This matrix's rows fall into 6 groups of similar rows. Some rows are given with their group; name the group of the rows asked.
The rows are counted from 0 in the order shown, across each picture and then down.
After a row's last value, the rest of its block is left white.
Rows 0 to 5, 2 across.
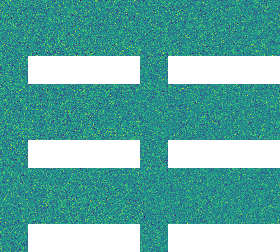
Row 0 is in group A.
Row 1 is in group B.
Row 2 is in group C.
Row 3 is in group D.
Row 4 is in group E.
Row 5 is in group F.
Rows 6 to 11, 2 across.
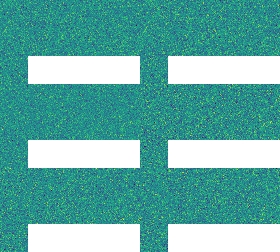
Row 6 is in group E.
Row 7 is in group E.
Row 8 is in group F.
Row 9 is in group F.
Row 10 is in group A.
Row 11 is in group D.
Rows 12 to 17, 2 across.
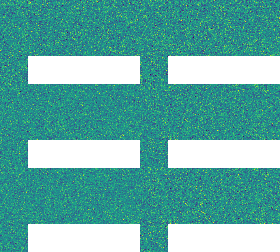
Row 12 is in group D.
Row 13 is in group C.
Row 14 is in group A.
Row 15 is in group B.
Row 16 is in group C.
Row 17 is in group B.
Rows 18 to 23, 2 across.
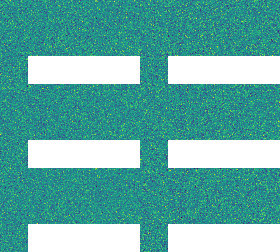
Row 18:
A
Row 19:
B
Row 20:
D
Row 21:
C
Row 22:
A
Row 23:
D
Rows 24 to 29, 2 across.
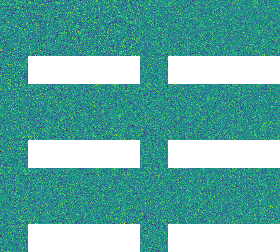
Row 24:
D
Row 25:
B
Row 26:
B
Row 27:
F
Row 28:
B
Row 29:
F
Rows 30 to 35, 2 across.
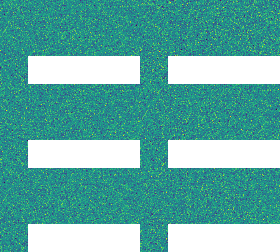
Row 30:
E
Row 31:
D
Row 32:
C
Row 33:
E
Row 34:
E
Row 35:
C
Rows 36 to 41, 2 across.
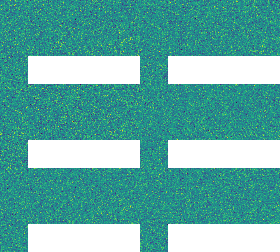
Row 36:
F
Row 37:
D
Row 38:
D
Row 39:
A
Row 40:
F
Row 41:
C
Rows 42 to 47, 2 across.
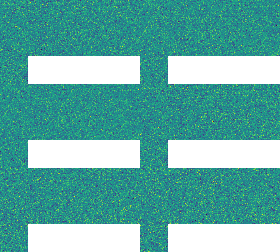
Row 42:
D
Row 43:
E
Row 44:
E
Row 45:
D
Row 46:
F
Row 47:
B
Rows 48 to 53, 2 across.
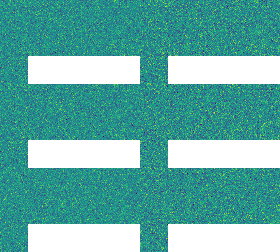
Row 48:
B
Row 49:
B
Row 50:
B
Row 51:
F
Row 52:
E
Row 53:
C
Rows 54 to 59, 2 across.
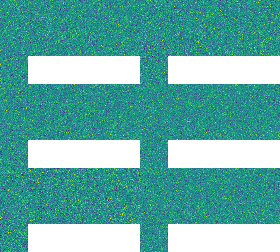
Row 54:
E
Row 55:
F
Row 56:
C
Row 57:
A
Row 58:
D
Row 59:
A
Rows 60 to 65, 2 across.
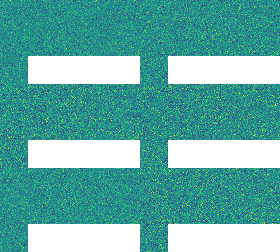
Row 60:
A
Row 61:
E
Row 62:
E
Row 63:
D
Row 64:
E
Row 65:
B
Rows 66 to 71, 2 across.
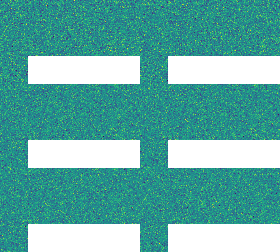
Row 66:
C
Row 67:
D
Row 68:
B
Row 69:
B
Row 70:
B
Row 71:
E
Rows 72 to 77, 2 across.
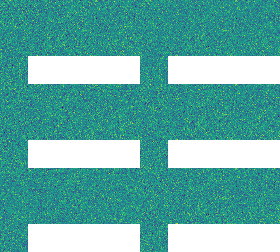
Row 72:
A
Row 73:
A
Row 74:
F
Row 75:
A
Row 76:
D
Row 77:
A
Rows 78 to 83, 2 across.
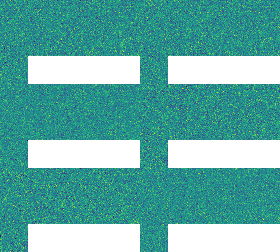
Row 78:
F
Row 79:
F
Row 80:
C
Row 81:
D
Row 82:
E
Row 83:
A
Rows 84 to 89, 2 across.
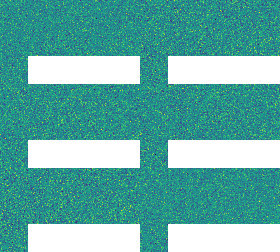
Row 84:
A
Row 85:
F
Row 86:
E
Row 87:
D
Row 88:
F
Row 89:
C
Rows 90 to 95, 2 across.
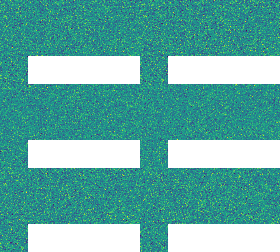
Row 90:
C
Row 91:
C
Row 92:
D
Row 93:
A
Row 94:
C
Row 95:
E
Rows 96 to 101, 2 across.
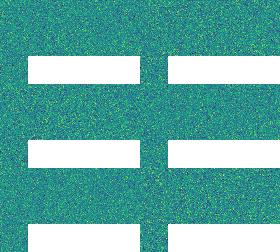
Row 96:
A
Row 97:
B
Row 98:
E
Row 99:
F
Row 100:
A
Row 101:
C
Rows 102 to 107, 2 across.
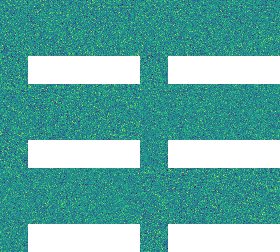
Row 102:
F
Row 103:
F
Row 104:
D
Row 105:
B
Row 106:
E
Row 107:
D
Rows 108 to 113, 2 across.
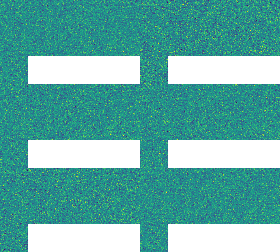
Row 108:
C
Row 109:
D
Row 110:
C
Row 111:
A
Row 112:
D
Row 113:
C
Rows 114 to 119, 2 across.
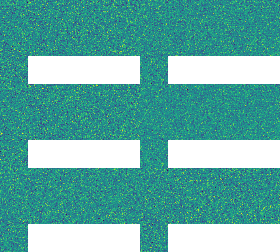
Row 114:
D
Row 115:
C
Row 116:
D
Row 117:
C
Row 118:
B
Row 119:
F
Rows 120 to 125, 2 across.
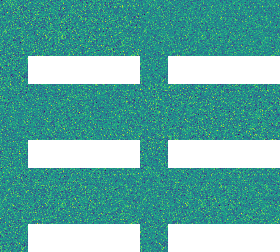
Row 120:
E
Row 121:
E
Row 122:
A
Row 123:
B
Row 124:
E
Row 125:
E
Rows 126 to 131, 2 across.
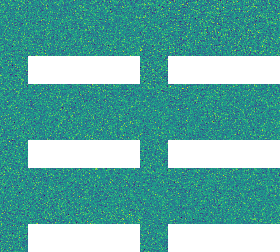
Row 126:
C
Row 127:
D
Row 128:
F
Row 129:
D
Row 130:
A
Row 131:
D
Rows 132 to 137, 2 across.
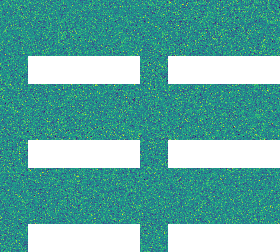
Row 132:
E
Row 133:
D
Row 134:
A
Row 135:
B
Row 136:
D
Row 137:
F
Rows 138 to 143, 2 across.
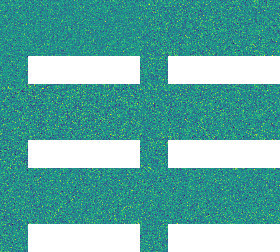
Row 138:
C
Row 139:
B
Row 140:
D
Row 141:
B
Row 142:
F
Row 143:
A
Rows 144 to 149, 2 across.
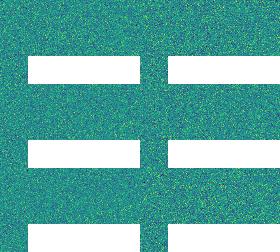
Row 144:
E
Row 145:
C
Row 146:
F
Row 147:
B
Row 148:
F
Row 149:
E
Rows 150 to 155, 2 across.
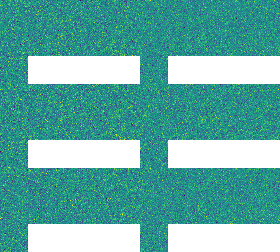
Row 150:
B
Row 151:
A
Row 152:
B
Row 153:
E
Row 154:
D
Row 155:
A
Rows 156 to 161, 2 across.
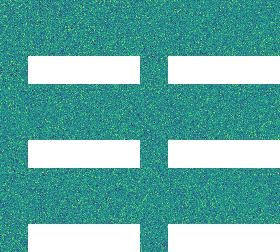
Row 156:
C
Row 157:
F
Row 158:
B
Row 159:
F
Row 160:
D
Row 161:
E
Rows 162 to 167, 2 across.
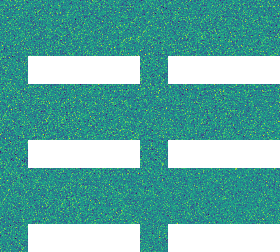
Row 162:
F
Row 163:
E
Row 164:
E
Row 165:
C
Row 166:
E
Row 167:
A
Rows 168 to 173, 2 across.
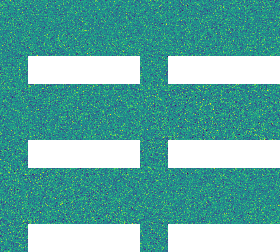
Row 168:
A
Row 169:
C
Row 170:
D
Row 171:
B
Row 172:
B
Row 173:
C
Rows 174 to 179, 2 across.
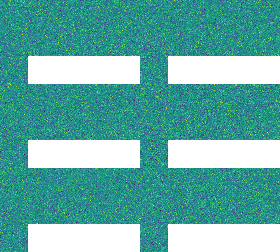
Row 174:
B
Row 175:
F
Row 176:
A
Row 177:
C
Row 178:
A
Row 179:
E
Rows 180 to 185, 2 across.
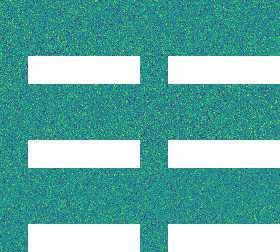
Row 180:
A
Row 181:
C
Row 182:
A
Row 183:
F
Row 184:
E
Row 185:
F
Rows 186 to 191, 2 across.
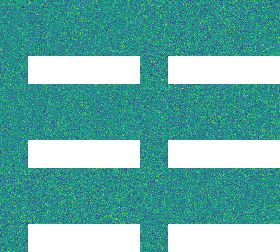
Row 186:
D
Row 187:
C
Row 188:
A
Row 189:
D
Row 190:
B
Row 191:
C
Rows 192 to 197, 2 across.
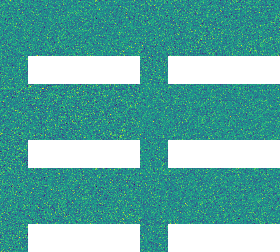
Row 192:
A
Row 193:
F
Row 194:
D
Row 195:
E
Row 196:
A
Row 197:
B
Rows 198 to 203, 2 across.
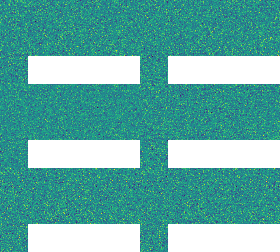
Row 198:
B
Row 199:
F
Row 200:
B
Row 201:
C
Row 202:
A
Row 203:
A
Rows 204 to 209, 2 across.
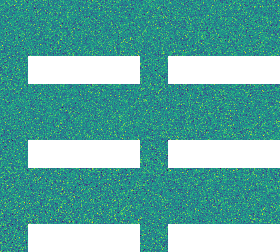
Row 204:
F
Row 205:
E
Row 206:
F
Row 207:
C
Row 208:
F
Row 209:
D
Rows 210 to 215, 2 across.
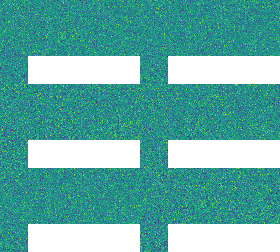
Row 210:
E
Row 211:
C
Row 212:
F
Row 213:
A
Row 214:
C
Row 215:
E
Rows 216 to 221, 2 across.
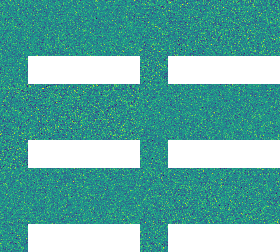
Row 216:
A
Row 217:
D
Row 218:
D
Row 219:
F
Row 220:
C
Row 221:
E
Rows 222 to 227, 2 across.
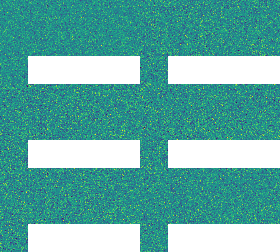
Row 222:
E
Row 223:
B
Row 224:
D
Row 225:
A
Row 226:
C
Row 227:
F
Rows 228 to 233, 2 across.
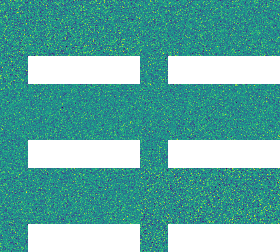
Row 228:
C
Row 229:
B
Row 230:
F
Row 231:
A
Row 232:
C
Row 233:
F
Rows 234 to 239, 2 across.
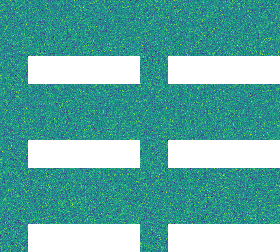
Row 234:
C
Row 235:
F
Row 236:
C
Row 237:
C
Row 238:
E
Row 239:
C
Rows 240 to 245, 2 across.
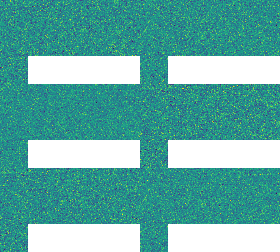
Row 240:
B
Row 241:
E
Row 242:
A
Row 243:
D
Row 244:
D
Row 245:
E
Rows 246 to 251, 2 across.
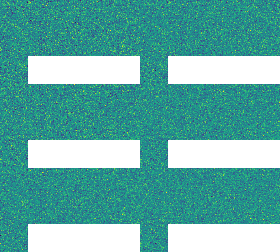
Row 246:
D
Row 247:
D
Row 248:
C
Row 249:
C
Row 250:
D
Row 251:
C
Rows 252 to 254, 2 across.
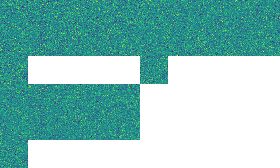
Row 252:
D
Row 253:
A
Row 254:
D
